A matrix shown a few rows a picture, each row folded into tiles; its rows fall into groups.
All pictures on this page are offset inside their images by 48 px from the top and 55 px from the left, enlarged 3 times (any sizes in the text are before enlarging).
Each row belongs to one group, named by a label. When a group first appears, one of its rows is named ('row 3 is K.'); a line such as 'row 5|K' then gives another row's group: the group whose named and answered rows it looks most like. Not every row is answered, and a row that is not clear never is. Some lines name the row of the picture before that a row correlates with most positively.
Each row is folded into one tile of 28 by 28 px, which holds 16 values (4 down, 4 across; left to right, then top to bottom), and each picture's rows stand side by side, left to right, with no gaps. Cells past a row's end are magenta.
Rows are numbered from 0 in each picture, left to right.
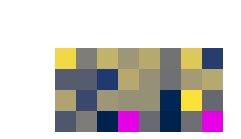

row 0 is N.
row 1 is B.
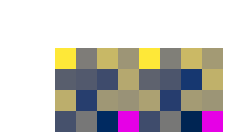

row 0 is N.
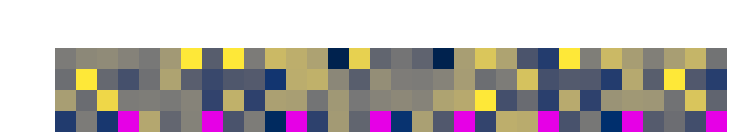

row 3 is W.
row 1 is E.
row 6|N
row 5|B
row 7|E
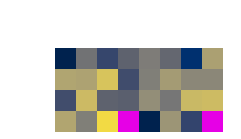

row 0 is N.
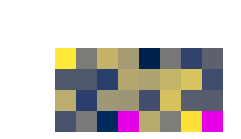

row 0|N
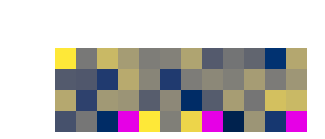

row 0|N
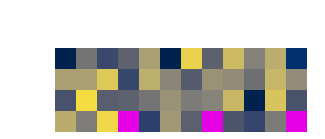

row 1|W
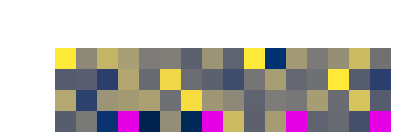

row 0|N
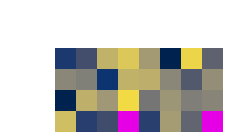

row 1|W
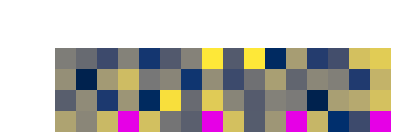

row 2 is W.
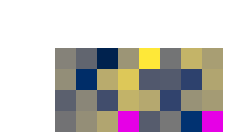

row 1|N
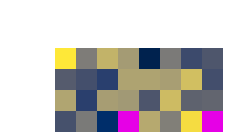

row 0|N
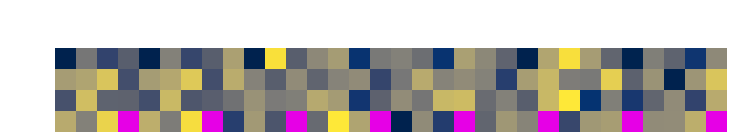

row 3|B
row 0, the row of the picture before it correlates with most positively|1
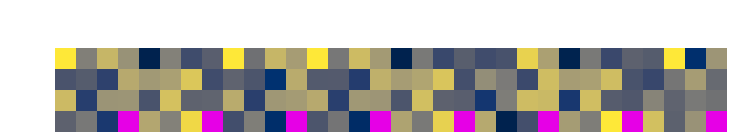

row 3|N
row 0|N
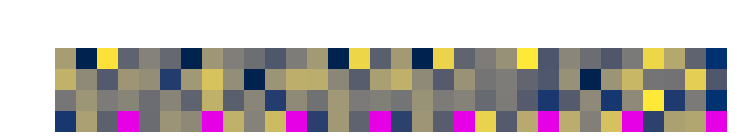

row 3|W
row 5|E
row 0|W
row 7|B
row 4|W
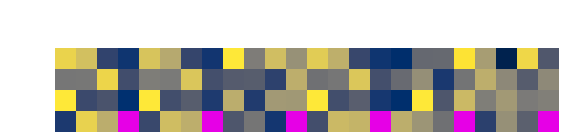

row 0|B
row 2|N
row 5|W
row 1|B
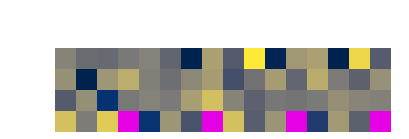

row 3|W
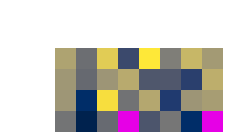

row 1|N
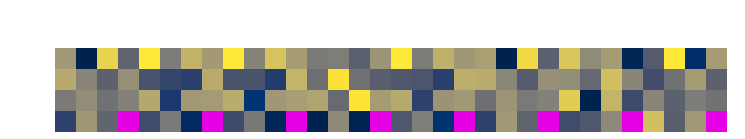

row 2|N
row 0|W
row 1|N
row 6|B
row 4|N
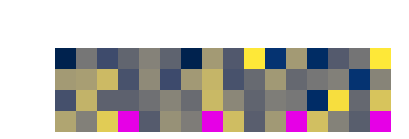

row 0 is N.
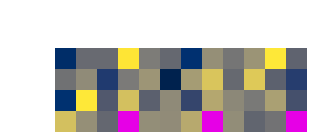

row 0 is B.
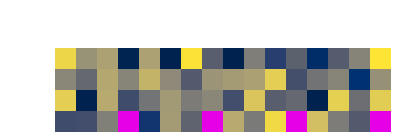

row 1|W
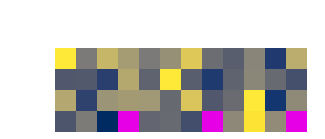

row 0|N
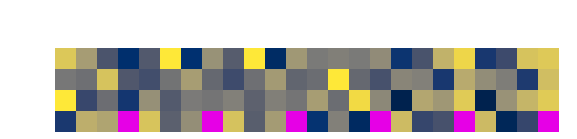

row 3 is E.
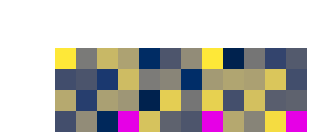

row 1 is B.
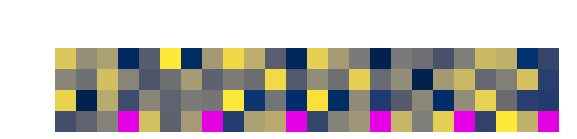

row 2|B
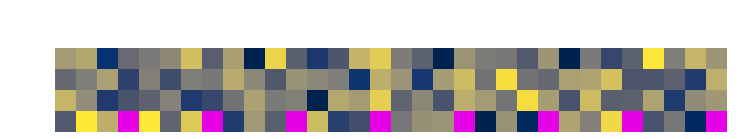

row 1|E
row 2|W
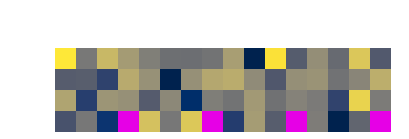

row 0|N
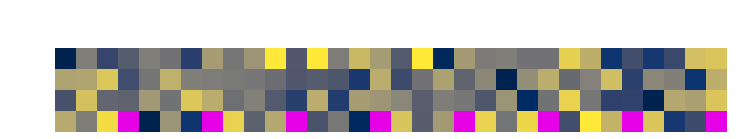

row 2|E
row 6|B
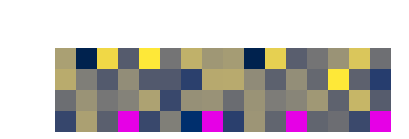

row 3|E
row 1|N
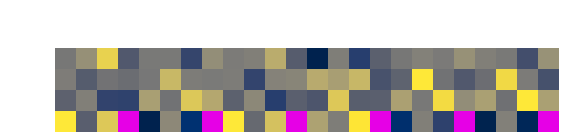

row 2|E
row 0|E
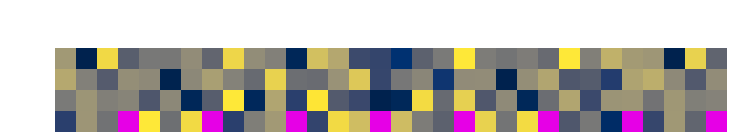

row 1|E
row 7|W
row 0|W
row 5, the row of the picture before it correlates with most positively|2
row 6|N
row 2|B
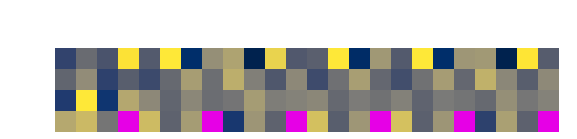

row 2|W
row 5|W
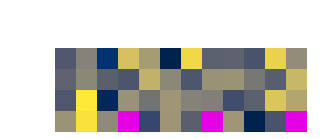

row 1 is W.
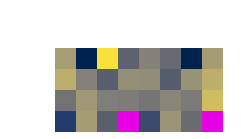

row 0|W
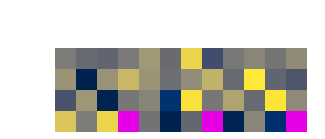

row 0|E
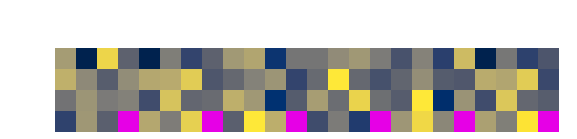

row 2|B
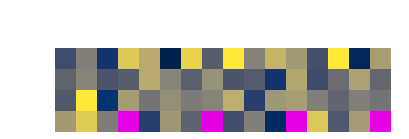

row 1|W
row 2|N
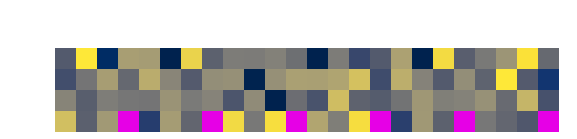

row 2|E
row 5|E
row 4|W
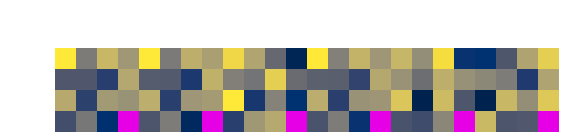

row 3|N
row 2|B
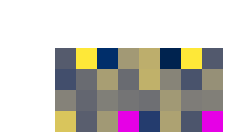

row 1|W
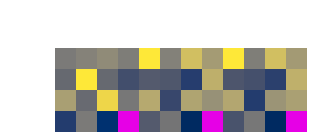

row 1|N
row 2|N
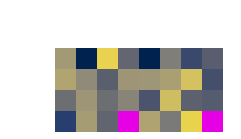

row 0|W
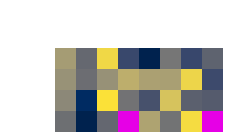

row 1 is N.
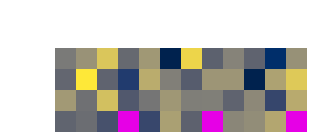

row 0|E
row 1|W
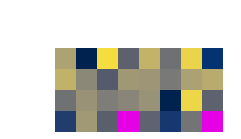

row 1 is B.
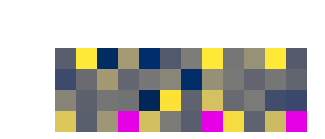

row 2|E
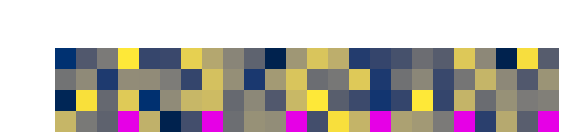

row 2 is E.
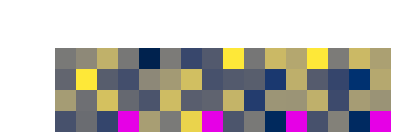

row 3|N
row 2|N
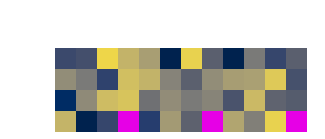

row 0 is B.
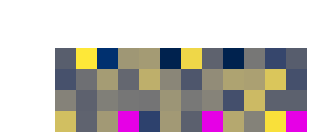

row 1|W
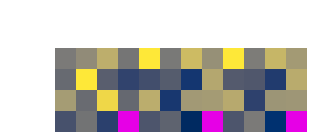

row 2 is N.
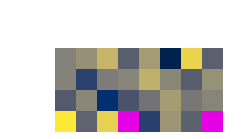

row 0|E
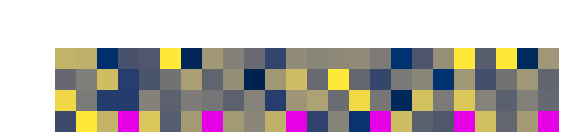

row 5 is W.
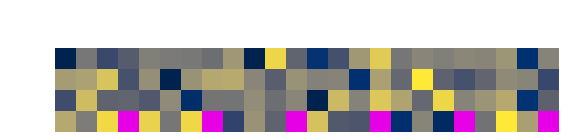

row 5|B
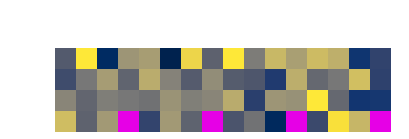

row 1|W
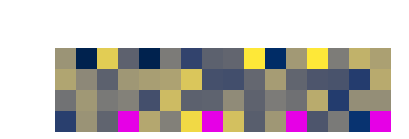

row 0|W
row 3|N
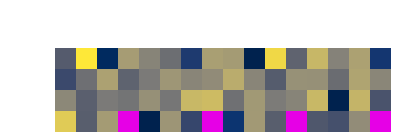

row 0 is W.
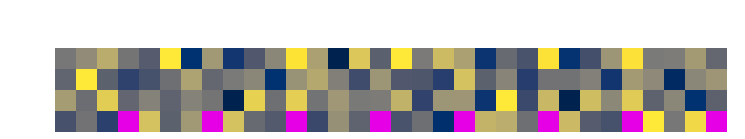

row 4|N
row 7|E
